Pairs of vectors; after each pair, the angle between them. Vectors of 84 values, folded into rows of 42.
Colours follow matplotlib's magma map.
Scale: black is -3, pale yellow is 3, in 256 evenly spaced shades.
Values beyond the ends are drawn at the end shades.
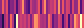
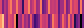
nearly opposite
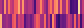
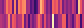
partly aligned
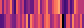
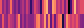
partly aligned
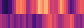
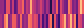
orthogonal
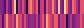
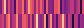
orthogonal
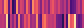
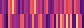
partly opposed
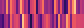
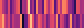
nearly opposite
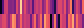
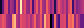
nearly parallel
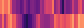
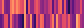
orthogonal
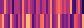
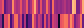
nearly opposite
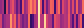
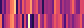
partly aligned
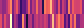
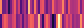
orthogonal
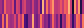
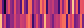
partly opposed
